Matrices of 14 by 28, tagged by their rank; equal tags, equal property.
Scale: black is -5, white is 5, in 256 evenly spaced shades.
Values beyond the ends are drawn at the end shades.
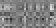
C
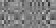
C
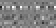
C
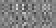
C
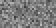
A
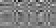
C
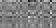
C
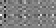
C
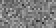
A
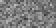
A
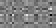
C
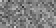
A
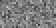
A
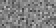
A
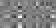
C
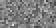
A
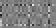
C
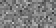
A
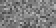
A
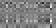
C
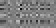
C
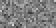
A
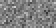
A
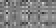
C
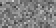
A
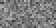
A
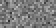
A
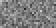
A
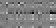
C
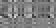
C
